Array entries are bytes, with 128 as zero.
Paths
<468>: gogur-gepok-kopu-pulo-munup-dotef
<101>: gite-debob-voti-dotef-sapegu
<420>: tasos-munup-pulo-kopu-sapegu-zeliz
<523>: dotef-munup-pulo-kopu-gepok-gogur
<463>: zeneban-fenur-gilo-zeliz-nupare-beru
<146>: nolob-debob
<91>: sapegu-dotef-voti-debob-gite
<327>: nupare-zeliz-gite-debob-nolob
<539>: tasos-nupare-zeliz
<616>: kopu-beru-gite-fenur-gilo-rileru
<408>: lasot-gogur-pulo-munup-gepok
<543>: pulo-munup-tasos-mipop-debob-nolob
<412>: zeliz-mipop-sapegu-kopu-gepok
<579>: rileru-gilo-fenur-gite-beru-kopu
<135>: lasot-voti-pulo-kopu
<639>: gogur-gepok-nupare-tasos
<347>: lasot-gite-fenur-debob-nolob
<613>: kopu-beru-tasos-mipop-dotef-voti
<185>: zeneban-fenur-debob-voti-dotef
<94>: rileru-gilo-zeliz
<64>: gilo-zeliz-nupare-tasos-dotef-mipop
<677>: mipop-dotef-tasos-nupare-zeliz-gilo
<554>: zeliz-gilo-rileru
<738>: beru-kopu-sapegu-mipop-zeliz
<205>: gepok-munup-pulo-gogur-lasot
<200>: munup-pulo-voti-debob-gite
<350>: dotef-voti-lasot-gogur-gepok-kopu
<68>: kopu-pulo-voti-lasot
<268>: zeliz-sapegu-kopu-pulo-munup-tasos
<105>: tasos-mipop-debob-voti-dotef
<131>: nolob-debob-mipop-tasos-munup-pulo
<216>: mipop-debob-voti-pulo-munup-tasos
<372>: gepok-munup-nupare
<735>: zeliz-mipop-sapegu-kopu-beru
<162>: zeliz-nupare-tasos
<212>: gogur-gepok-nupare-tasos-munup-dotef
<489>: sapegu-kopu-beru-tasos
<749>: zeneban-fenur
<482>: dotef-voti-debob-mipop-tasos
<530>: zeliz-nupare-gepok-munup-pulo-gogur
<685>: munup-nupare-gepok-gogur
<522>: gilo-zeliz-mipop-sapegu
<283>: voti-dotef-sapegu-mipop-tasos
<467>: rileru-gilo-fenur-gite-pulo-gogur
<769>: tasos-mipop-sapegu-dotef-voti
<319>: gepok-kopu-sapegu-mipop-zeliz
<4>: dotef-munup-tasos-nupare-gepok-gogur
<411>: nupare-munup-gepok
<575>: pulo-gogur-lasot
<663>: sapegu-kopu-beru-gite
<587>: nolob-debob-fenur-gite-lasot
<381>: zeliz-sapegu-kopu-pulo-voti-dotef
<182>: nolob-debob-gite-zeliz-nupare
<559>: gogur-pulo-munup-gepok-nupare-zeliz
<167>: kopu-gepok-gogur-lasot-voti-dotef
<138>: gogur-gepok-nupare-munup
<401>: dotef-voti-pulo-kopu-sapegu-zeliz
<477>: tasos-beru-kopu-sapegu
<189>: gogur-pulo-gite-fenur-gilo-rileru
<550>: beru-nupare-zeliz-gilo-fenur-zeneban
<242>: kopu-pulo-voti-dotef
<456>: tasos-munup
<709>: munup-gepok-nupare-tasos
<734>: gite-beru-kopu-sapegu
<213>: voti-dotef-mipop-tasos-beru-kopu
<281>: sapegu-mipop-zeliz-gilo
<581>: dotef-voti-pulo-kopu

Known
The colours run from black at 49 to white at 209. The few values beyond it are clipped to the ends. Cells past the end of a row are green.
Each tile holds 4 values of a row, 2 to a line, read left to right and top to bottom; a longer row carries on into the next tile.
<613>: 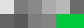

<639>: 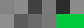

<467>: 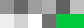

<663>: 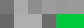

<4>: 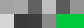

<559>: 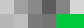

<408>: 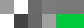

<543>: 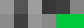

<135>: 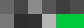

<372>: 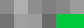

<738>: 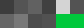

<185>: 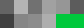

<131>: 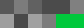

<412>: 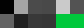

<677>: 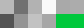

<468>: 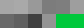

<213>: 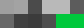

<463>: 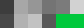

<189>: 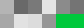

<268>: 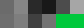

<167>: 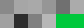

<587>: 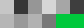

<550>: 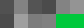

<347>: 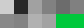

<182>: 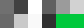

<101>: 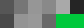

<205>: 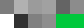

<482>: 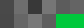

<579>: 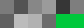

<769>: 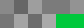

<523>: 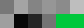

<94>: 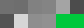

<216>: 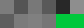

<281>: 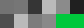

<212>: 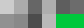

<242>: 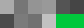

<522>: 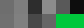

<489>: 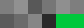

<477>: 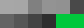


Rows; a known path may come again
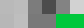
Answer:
<559>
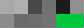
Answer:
<709>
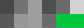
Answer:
<162>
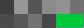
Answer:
<735>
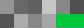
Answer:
<554>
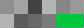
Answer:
<685>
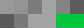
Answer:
<105>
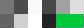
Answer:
<182>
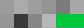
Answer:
<167>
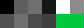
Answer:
<319>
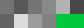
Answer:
<94>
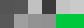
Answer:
<539>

